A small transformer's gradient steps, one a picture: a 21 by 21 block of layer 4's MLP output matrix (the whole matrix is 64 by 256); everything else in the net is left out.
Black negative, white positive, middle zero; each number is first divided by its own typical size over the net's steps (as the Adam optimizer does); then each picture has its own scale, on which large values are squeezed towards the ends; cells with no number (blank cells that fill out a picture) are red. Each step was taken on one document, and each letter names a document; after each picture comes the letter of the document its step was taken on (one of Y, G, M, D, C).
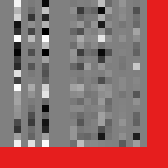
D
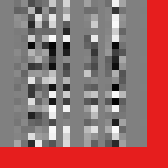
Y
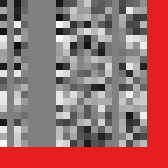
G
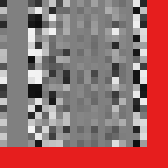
Y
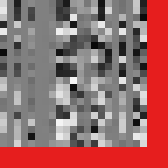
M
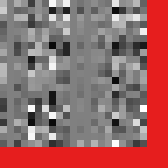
Y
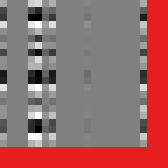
Y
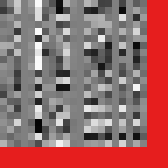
M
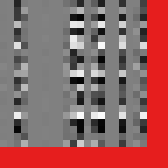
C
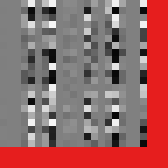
Y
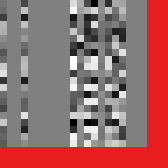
C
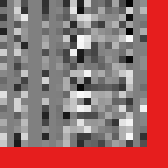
G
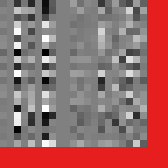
D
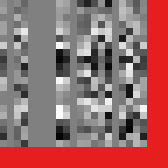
G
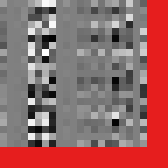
Y
